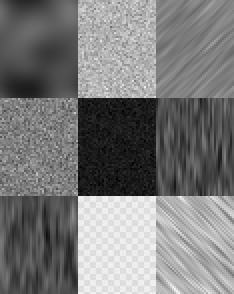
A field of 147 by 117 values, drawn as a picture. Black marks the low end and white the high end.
It is made of 3 by 3 panels. Panel 1,1: low, smooth. Panel 1,2: high, fine-grained. Panel 1,3: middling, slanting up to the right, faint in contrast. Panel 2,1: middling, fine-grained. Panel 2,2: very low, fine-grained, faint in contrast. Panel 2,3: low, streaked downward. Panel 3,1: low, streaked downward. Panel 3,2: very high, checkered, faint in contrast. Panel 3,3: high, slanting down to the right.
